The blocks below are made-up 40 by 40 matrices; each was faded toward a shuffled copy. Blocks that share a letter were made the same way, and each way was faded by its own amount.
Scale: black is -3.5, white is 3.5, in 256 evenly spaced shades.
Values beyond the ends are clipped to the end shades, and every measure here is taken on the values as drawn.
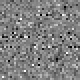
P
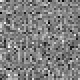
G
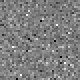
P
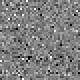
P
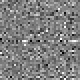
G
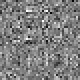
G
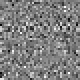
G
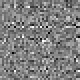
G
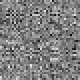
G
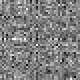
G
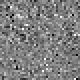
P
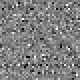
P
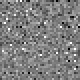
P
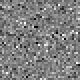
P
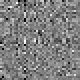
G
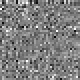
G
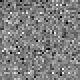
P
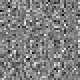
G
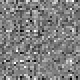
G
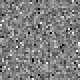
P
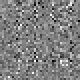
G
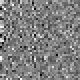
G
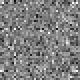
G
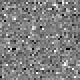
P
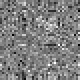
G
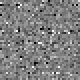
P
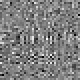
G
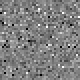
P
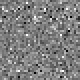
P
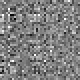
G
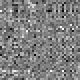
G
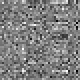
G
